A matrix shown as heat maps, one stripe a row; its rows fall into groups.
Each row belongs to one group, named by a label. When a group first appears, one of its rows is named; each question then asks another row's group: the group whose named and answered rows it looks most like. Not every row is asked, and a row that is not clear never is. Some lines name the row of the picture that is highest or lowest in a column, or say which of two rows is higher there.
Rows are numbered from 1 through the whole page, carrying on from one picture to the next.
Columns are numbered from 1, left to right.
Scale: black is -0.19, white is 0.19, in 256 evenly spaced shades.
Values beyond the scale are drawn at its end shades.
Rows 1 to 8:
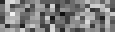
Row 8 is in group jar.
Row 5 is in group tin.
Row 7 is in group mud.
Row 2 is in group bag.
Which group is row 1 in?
tin
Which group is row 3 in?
jar
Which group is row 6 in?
tin
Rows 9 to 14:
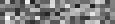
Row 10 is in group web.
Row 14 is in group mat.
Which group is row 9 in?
bag
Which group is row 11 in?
mud
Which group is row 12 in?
mat
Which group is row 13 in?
bag
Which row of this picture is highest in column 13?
14
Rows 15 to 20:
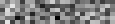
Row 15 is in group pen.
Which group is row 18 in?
mat
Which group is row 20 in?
bag
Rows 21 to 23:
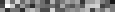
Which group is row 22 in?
mat
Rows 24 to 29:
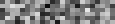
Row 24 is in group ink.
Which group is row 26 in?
tin
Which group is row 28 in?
ink
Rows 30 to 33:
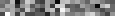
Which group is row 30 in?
pen
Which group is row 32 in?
pen
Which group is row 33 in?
mat
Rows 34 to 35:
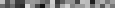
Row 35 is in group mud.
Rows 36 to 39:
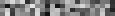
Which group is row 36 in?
jar
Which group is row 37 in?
mud
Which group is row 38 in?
bag
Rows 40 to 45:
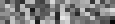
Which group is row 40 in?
mud
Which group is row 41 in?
mat
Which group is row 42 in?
ink
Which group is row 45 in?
pen
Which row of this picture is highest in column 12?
40
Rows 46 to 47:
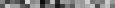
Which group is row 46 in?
mud
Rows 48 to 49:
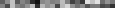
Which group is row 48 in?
mat
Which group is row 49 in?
pen
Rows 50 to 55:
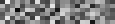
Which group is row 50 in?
bag
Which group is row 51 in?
web
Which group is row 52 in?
pen
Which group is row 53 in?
mat
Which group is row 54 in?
bag
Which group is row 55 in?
web
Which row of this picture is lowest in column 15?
54
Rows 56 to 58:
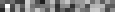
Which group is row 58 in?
bag
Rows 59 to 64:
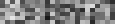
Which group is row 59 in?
bag
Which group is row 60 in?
tin
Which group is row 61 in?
jar
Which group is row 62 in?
jar
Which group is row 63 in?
jar
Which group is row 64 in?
web
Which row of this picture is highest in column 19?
60
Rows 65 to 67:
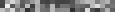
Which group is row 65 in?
tin
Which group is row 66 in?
bag
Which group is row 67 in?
jar
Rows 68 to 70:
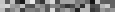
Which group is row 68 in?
pen
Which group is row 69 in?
jar
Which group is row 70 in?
web
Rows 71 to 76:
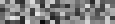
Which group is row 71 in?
pen
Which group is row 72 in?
tin
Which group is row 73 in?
ink
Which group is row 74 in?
ink
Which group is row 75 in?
tin
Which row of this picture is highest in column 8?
74
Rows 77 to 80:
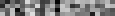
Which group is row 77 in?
mud
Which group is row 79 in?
pen
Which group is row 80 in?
pen
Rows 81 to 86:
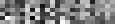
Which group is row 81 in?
web
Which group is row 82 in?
mud
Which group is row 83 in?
ink
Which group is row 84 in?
mud
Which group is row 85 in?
ink
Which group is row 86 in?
pen
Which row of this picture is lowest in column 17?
86
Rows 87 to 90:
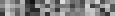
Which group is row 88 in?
jar
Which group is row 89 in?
mat
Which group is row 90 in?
mat
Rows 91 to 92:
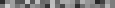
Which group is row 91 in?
ink
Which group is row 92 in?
jar
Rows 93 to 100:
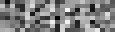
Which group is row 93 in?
mud
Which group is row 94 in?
pen
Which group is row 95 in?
web
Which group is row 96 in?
ink
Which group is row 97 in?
mud
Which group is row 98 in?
web
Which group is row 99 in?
web
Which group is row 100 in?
mat
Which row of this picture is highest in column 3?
94
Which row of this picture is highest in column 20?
100
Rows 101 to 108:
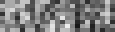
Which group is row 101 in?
ink
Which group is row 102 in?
jar
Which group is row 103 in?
jar
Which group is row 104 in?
ink
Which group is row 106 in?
jar
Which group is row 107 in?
web
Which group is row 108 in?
pen
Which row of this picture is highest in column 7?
108
